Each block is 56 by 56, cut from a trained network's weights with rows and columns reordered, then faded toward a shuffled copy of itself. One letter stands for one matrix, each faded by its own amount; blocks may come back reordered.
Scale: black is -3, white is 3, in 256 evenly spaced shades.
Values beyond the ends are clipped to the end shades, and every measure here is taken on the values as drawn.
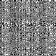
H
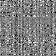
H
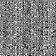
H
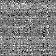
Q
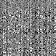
H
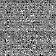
Q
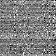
Q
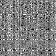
H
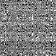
Q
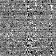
Q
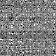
Q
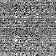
Q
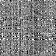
H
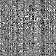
H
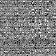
Q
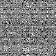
Q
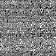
Q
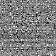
Q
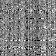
H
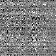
Q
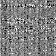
H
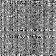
H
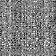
H
